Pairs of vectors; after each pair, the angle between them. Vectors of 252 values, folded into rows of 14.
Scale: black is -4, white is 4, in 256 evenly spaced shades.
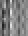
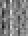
nearly parallel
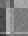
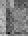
nearly opposite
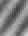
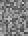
orthogonal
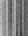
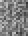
partly aligned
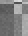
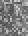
partly aligned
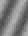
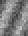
nearly opposite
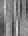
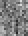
partly opposed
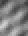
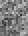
partly opposed
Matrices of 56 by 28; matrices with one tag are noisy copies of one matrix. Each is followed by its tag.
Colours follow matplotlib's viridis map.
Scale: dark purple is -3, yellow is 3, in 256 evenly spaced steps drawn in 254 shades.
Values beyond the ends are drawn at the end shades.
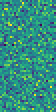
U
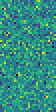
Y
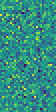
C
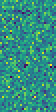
C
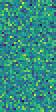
U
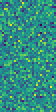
U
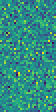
Y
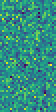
C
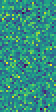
C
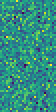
C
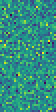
Y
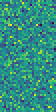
U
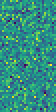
C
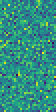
Y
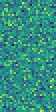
U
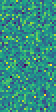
C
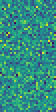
Y
